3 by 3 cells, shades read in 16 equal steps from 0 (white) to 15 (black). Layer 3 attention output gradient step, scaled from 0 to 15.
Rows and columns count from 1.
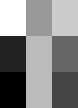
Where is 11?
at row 3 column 3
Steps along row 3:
down up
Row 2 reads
13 4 9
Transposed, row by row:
0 13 15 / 6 4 4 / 3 9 11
